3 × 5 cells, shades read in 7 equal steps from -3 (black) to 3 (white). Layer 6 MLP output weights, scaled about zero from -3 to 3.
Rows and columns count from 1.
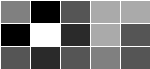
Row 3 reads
-1 -2 -1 0 -1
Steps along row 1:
down up up same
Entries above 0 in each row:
2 2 0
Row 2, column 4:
1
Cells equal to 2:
0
